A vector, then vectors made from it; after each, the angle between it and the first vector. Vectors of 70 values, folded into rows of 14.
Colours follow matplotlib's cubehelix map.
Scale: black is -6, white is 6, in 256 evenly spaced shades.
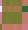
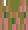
orthogonal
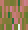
orthogonal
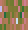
partly aligned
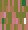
orthogonal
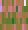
partly aligned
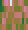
partly opposed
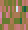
partly aligned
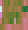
nearly parallel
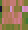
nearly opposite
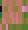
nearly opposite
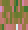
partly aligned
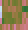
nearly parallel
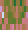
partly aligned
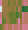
nearly parallel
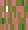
orthogonal
